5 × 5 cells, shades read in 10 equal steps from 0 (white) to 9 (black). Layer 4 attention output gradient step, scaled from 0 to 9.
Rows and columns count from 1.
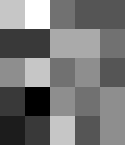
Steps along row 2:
same down same up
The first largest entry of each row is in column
4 1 5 2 1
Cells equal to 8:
1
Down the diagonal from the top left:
2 7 5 5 4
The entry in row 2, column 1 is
7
